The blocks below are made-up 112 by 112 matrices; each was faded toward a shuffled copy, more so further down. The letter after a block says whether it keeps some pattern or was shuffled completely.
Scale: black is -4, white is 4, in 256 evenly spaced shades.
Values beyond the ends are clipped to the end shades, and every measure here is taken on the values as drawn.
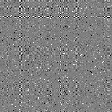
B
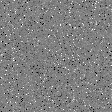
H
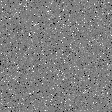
H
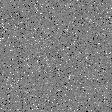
H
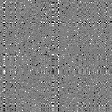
B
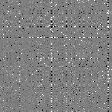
B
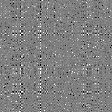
B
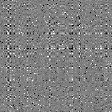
B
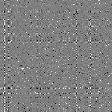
B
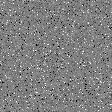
H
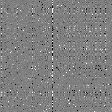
B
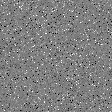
H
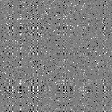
B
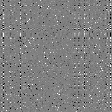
B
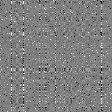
B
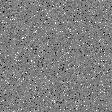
H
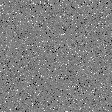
H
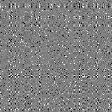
B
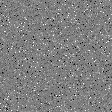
H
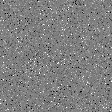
H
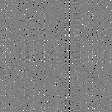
B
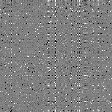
B
